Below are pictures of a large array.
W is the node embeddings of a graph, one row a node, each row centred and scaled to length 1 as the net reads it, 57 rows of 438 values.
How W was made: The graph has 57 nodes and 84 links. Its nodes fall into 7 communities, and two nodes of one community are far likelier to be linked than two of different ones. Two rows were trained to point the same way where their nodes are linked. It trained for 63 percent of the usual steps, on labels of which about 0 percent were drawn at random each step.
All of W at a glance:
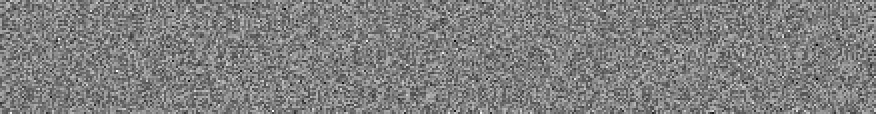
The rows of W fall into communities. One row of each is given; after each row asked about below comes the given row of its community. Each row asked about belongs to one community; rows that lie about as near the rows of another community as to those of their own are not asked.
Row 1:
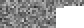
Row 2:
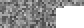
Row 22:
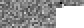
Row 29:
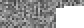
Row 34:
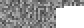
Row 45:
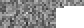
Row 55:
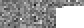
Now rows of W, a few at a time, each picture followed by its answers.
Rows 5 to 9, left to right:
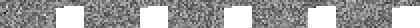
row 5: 29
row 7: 34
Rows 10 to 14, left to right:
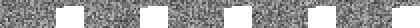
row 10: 55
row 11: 2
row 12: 55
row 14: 2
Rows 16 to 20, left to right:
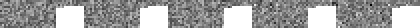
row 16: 29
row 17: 1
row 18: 1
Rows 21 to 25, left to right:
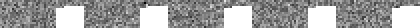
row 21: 2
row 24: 34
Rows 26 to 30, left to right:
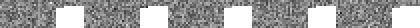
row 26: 34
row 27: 34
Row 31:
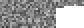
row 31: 29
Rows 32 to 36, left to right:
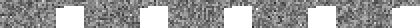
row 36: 2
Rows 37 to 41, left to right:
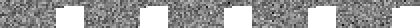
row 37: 29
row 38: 22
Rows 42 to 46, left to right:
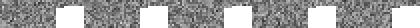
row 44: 1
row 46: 29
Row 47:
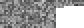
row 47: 29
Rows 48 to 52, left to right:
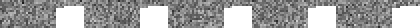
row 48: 45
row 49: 2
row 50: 55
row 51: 34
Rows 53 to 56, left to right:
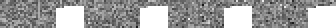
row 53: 34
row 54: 22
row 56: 55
